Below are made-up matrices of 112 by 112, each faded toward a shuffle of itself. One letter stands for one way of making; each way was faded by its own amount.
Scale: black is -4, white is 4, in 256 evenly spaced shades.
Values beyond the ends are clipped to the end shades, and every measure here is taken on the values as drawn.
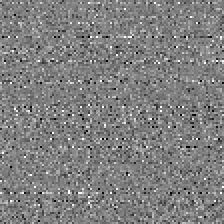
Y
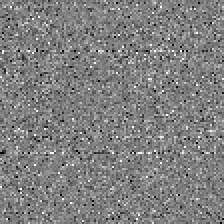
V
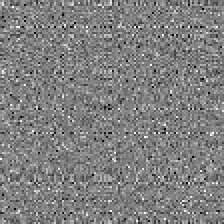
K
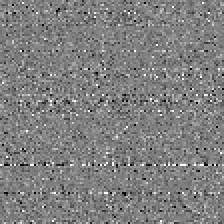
Y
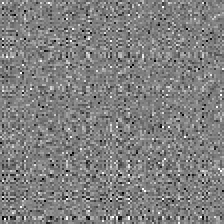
K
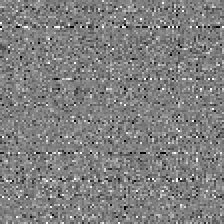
Y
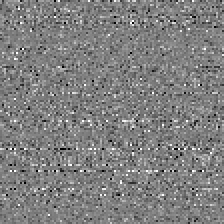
Y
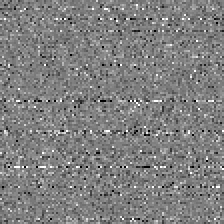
Y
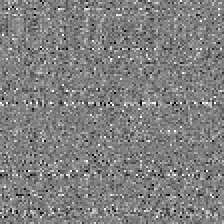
Y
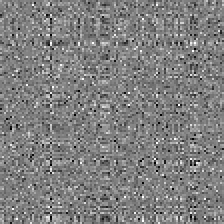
K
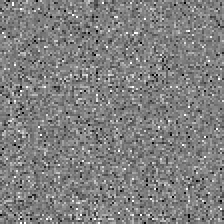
V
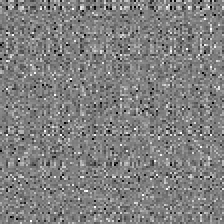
K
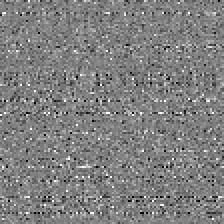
Y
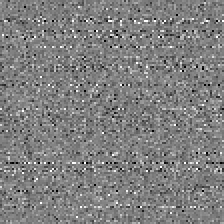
Y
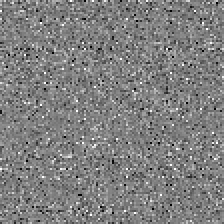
V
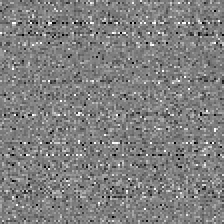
Y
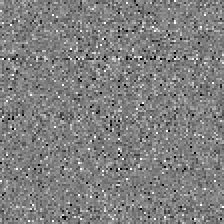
V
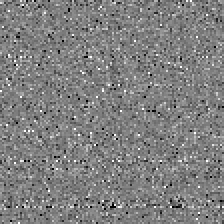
V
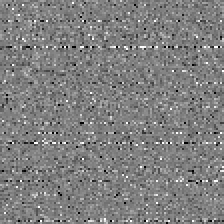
Y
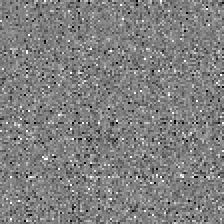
V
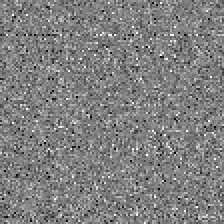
V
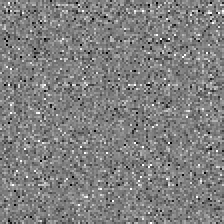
V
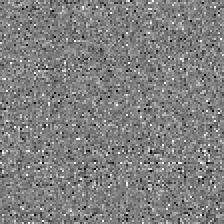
V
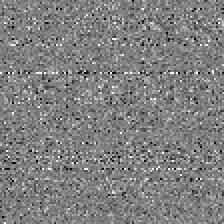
Y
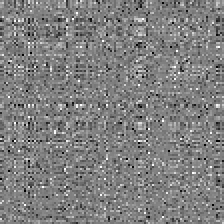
K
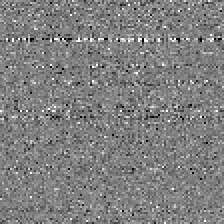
Y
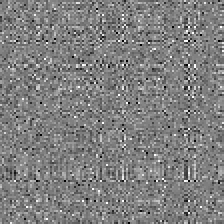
K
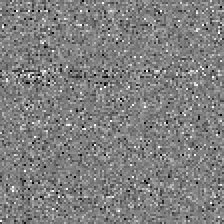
V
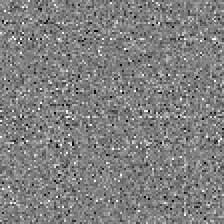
V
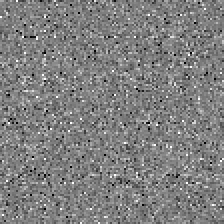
V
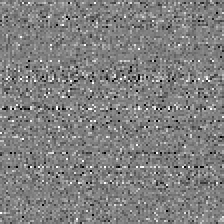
Y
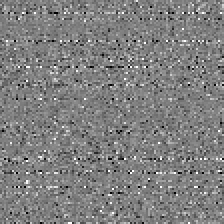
Y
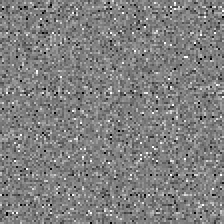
V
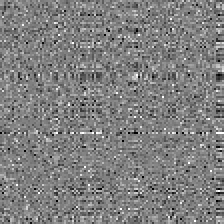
K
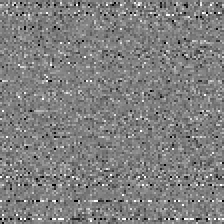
Y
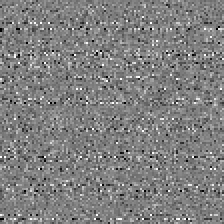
Y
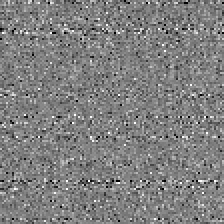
Y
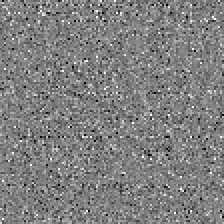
V
